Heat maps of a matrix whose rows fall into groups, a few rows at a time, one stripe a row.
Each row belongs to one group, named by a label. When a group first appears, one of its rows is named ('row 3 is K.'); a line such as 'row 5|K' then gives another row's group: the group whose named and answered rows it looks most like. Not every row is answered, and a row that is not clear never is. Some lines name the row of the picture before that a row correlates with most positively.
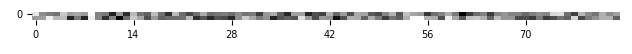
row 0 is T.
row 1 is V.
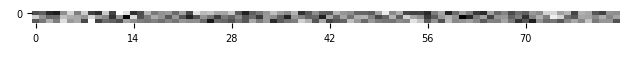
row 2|V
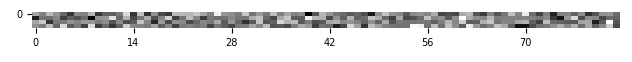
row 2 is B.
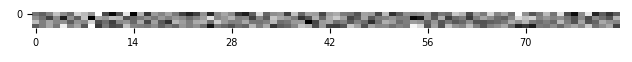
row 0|B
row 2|T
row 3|V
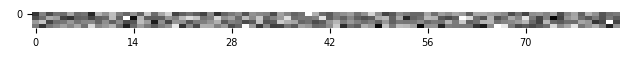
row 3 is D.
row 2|B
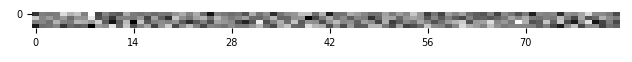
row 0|V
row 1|T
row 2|B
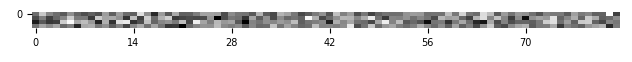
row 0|B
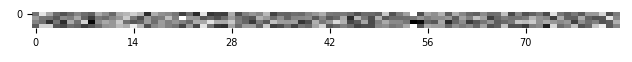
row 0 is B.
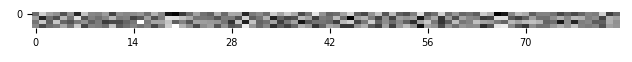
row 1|D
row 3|D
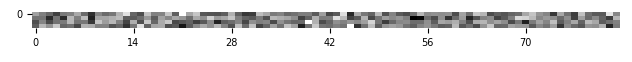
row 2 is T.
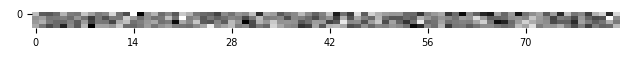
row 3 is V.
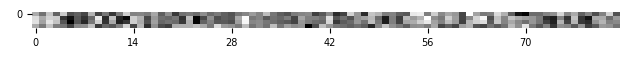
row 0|V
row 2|V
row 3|T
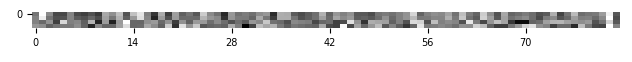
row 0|B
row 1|B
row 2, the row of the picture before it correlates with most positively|0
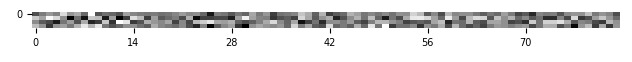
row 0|V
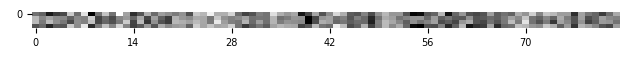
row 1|T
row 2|T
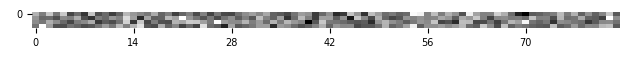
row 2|T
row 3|B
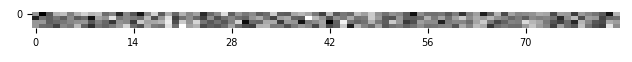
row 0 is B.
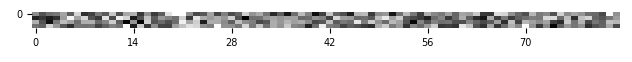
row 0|D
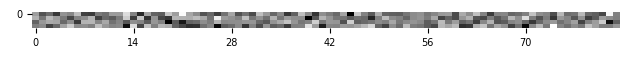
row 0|D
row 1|T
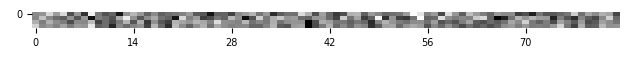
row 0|V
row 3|T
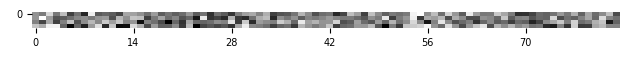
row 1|B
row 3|V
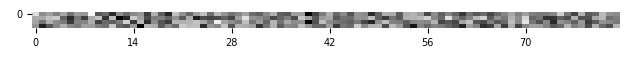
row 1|V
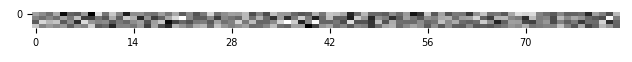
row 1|D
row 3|T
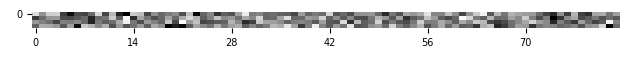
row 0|V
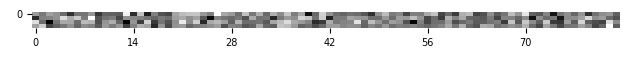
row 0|T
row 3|B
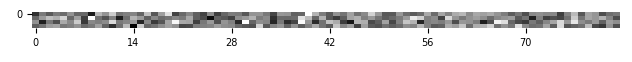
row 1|V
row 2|D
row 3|B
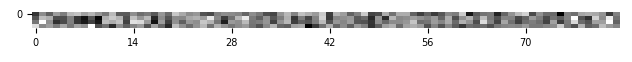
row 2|B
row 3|T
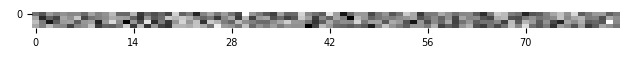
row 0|D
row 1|D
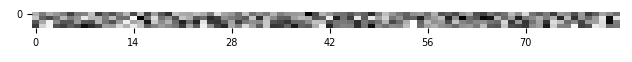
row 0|T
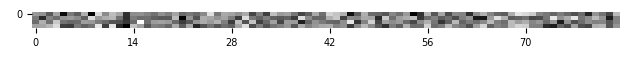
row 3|V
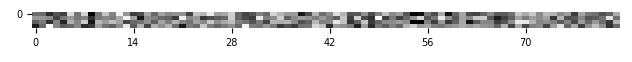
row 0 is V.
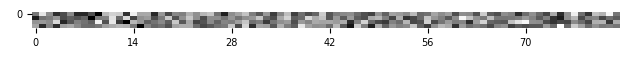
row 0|B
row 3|D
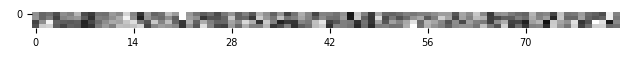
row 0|D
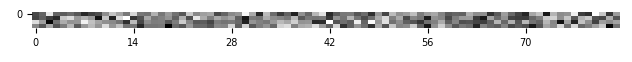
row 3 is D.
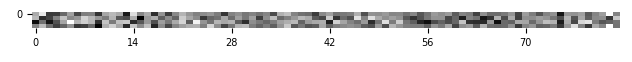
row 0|B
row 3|B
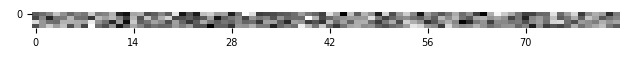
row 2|T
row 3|V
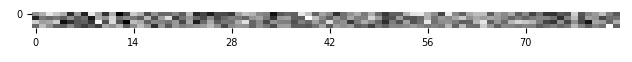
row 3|B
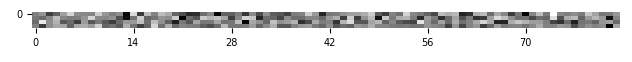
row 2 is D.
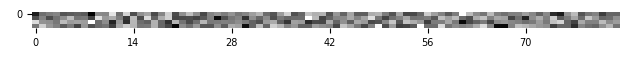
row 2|T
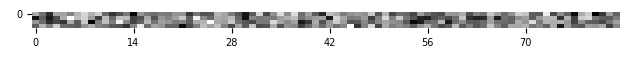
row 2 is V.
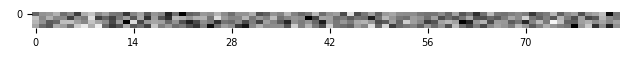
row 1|T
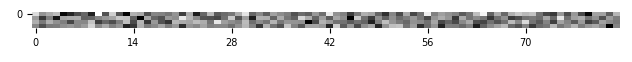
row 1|D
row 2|T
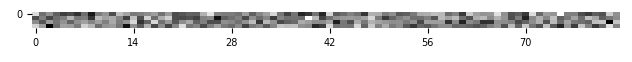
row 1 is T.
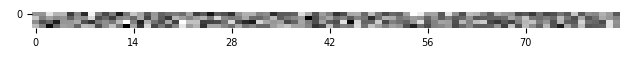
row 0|V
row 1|T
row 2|D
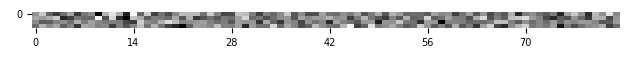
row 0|B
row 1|V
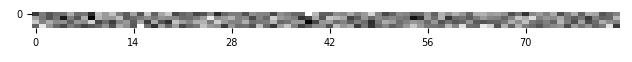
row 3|B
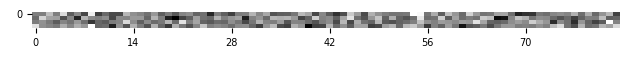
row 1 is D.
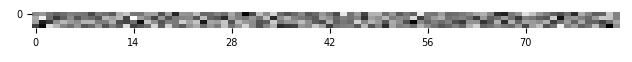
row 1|B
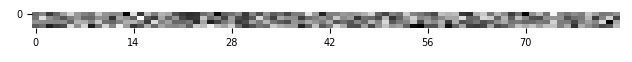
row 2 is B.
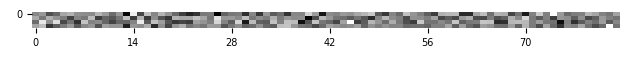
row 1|T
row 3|B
